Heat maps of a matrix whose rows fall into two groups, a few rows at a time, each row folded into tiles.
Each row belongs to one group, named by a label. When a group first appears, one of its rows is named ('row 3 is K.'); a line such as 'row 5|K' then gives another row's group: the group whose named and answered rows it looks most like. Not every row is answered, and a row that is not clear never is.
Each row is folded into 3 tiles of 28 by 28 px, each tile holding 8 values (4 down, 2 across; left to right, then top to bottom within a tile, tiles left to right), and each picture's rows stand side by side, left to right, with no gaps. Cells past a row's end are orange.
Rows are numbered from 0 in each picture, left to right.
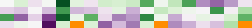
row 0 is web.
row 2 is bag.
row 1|web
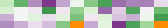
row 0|bag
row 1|bag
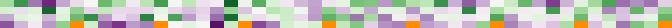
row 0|bag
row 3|bag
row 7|bag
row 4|web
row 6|bag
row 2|web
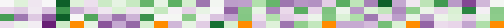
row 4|bag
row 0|web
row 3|bag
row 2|bag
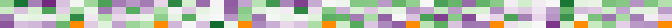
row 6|web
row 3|bag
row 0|bag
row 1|bag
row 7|web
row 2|bag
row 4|web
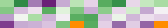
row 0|bag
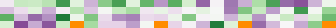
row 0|web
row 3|bag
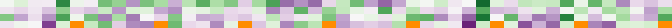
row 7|bag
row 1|web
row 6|web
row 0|web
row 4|bag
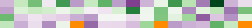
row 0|web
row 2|bag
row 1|bag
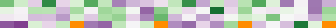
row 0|bag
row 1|bag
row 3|bag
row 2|bag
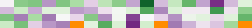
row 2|bag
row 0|web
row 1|web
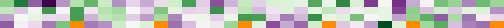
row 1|bag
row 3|web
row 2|bag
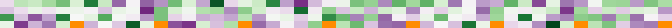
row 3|bag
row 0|web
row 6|bag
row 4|web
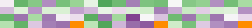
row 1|web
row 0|web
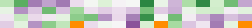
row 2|web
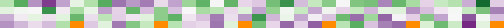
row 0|bag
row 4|web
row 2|web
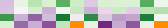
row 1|web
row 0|web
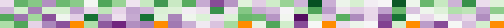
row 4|web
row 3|web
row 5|bag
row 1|web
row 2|bag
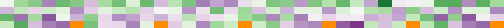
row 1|web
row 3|web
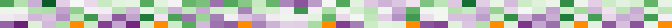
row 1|web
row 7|web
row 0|bag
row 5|bag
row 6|web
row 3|bag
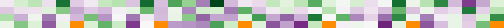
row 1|web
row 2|bag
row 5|bag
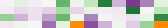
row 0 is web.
